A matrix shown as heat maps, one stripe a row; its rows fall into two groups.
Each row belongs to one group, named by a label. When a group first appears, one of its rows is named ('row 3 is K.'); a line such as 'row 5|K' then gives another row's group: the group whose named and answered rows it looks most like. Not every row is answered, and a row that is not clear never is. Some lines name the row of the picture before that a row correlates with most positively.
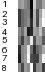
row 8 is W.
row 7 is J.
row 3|J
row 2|J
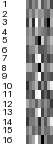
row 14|J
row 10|J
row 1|W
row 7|W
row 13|W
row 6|J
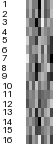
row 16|W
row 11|J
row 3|J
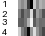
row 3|W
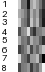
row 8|J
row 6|J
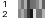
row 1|W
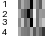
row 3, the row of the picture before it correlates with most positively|2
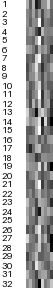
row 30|W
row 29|J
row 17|W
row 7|W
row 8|J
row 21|W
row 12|W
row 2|W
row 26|W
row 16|J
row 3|W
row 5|W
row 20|J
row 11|W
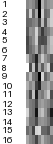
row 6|J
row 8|W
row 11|W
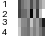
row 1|J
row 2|J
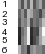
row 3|J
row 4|J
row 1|W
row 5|J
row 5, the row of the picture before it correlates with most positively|1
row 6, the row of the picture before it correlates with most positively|4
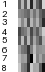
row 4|J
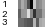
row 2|J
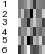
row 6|J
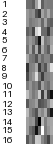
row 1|W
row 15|J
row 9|J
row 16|W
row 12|J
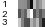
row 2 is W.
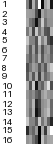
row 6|W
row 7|W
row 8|J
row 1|W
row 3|J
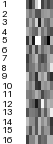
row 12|J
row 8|J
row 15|W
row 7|J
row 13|J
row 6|W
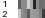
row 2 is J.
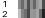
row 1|W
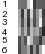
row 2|W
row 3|W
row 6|J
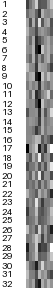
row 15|J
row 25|J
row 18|W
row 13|J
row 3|W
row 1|J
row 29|J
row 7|W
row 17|J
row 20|W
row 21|J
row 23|J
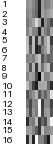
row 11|J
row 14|J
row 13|W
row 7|W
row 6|W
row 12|W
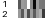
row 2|W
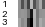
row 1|W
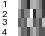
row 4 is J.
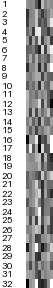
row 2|J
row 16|J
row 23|J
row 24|W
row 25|W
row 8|J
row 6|J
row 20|J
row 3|J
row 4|W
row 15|W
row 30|W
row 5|W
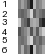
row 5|W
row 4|J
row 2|W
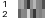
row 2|J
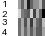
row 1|W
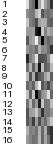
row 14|J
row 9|W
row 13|J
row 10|W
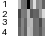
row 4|W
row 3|W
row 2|J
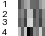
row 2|W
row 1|J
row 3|W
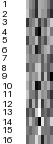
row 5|J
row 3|J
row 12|W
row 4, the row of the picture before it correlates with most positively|4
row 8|W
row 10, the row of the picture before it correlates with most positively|4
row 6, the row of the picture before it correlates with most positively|4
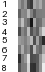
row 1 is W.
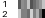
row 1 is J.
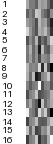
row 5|J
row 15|W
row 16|J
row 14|J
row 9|W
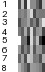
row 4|W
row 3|J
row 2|W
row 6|W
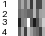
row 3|J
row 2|J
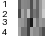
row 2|J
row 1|J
